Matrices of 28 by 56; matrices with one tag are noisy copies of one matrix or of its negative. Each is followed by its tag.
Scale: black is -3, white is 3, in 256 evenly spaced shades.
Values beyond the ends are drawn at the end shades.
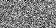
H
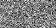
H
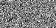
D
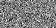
D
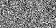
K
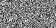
D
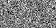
K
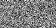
H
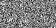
D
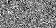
K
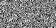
D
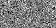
K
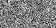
K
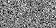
K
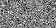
K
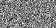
D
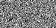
D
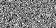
D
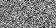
H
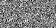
D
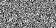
D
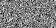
D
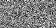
H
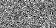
H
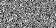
D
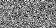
H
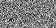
D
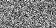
H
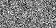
K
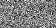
H
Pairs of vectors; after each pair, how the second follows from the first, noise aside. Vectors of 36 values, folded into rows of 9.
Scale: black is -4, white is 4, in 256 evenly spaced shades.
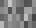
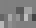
partly zeroed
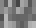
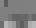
partly zeroed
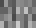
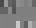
partly zeroed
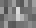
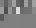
partly zeroed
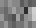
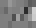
partly zeroed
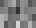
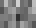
reversed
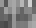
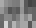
reversed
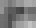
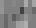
partly zeroed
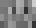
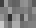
reversed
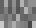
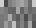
reversed
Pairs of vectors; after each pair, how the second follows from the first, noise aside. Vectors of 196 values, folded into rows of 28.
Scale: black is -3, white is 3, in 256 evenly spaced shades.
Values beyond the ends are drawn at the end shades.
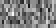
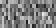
reversed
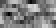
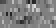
partly zeroed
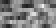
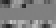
partly zeroed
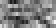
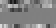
partly zeroed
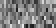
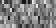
reversed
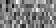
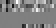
partly zeroed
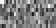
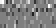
partly zeroed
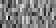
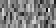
reversed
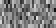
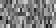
reversed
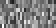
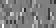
partly zeroed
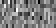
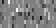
partly zeroed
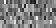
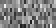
reversed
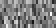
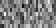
reversed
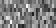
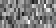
reversed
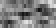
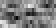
reversed
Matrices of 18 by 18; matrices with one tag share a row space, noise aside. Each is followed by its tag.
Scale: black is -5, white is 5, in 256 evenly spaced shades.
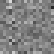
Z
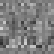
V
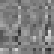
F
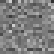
Z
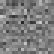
V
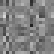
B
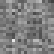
Z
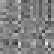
F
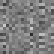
B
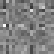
B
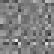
F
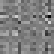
F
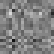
Z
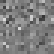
B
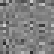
B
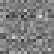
V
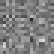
B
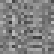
Z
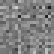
F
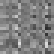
F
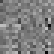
F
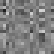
B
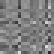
F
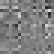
F
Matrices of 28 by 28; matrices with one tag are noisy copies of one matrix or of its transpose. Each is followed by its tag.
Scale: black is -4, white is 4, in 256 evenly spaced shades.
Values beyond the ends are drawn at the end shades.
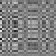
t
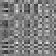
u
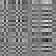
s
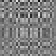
t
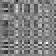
u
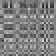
u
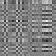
s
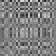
t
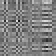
s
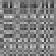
u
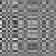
t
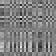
s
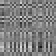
s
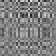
t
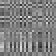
s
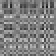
u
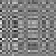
t
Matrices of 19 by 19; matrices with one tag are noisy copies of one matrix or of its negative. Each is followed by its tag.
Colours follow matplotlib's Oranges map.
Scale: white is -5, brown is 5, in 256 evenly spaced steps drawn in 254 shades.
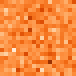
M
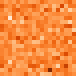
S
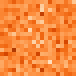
M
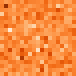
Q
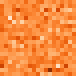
S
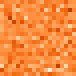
S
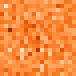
Q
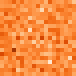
M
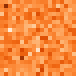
Q
